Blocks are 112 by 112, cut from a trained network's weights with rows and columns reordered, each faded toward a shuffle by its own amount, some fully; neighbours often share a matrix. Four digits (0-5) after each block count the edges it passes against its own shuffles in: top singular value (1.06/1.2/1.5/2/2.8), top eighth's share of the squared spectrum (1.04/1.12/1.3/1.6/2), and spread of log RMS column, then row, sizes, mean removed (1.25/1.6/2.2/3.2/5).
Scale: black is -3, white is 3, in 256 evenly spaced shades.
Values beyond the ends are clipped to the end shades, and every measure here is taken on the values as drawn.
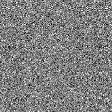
3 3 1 2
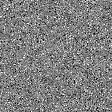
1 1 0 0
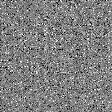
2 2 0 2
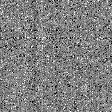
2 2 1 2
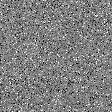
0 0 0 0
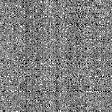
3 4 2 3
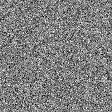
1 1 0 0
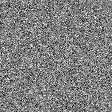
0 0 0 0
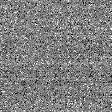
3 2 2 0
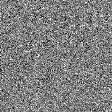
3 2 1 1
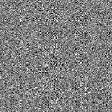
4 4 3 2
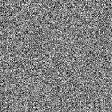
3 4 1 2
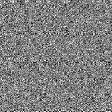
4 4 1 3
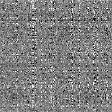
3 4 4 2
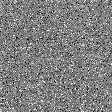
0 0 0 0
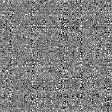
3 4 4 2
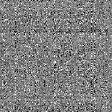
3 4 3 2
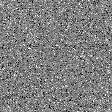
0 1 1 0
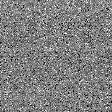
2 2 2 0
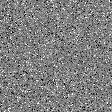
0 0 0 0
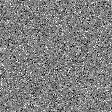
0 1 0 0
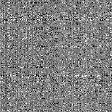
3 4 2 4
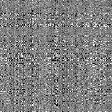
3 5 3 4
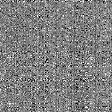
3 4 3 4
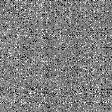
2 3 1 3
